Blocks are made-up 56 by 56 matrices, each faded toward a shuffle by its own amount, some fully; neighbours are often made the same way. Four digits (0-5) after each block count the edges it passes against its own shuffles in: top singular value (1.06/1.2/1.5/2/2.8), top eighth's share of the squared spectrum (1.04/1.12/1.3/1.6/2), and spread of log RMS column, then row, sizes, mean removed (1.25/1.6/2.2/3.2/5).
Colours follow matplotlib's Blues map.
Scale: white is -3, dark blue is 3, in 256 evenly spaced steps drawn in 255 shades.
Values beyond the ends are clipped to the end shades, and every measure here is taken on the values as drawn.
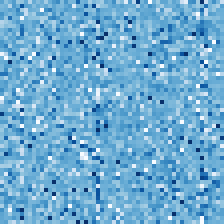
1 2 1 0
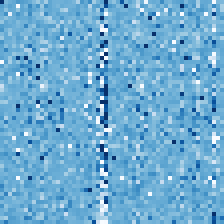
2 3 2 0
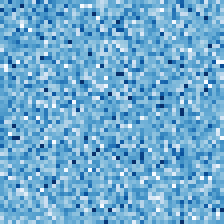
0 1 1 0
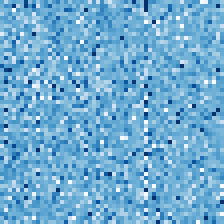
2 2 2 0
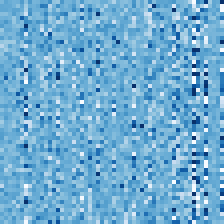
2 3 4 0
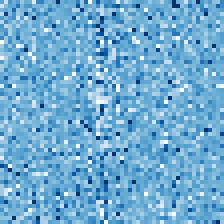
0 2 2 0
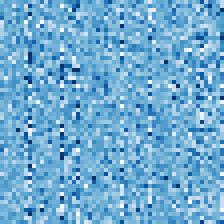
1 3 3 0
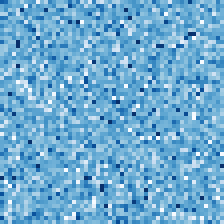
0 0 0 0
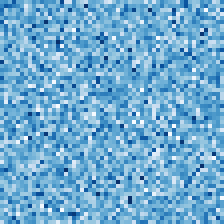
1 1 0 0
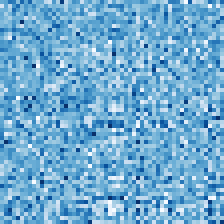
4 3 2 2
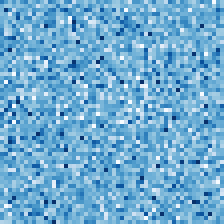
1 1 0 0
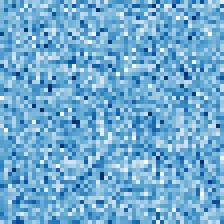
3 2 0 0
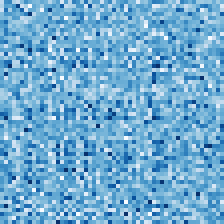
4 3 2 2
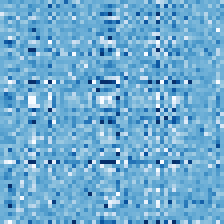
4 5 3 3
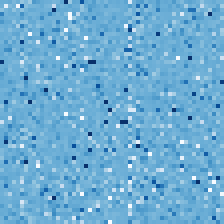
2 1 0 0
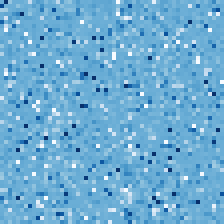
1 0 0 0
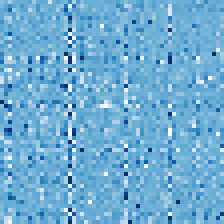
4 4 3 2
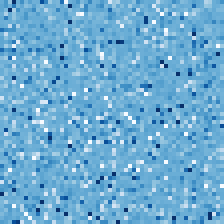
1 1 0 0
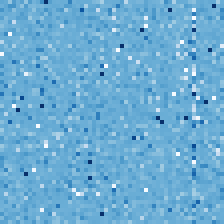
2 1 0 0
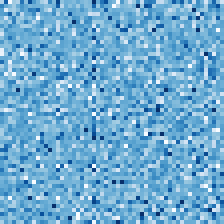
3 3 1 1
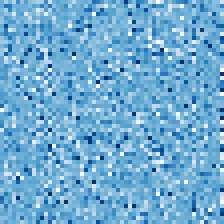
3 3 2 0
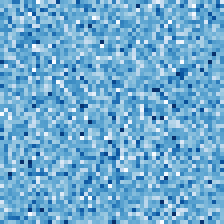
1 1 1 0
